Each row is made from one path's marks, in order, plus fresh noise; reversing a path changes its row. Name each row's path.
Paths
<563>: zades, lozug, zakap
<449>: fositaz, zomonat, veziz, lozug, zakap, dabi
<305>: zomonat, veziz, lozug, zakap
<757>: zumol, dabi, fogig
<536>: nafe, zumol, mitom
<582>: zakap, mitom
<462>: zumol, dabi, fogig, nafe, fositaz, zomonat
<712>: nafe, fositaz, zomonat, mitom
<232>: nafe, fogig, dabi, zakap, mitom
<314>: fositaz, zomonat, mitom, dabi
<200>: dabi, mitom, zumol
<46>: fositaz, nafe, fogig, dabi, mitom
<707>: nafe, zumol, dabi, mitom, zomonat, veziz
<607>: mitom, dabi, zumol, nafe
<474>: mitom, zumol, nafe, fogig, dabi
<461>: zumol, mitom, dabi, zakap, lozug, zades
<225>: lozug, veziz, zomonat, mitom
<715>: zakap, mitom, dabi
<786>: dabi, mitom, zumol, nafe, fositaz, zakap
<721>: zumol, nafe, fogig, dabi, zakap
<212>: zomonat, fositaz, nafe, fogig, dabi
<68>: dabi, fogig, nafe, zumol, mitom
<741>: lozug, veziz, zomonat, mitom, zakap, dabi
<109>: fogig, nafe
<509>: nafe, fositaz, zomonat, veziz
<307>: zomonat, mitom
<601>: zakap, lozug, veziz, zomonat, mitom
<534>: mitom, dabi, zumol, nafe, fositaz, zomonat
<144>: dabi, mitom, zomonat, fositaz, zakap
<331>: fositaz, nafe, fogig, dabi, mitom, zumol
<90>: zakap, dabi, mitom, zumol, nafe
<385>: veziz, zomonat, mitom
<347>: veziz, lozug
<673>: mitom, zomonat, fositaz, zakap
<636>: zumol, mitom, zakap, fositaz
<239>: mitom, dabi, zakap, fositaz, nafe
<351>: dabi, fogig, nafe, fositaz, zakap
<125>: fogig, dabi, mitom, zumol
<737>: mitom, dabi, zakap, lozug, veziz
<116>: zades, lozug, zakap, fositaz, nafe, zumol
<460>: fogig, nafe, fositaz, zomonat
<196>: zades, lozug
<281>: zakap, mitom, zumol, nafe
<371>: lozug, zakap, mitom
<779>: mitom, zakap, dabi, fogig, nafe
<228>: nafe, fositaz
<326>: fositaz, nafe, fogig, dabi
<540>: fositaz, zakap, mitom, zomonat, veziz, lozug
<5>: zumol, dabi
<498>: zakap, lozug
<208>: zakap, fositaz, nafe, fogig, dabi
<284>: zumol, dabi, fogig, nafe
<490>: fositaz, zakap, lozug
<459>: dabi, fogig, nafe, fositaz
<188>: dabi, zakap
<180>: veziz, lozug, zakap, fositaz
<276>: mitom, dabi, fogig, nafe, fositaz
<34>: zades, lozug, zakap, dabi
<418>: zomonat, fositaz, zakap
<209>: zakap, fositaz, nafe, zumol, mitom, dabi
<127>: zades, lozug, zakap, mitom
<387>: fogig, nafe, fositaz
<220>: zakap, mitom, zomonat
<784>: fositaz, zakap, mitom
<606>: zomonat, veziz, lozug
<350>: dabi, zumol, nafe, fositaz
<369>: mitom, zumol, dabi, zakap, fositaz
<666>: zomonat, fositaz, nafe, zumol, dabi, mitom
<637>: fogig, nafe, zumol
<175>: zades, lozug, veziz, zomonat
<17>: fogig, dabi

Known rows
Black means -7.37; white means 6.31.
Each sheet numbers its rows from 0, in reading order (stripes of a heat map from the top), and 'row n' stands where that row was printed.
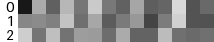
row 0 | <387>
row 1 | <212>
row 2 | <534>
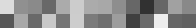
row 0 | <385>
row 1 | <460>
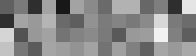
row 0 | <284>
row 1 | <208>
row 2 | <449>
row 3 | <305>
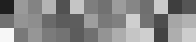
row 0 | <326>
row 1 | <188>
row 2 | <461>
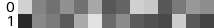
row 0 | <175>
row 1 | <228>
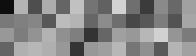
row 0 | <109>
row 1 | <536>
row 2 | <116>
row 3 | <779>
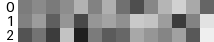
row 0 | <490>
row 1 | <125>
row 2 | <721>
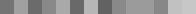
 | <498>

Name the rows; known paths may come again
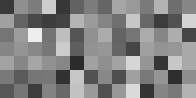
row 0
<351>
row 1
<5>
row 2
<239>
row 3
<281>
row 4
<737>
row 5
<350>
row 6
<347>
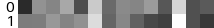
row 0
<326>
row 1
<509>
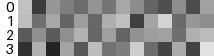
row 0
<707>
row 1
<369>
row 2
<498>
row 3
<637>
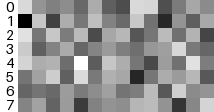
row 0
<175>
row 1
<109>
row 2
<144>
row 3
<449>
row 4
<220>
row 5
<784>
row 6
<180>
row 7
<125>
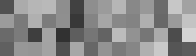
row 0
<779>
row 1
<90>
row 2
<721>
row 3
<331>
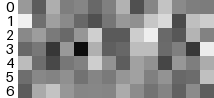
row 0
<786>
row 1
<461>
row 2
<196>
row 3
<284>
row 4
<606>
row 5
<474>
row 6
<276>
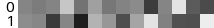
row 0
<212>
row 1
<757>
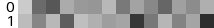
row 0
<305>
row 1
<314>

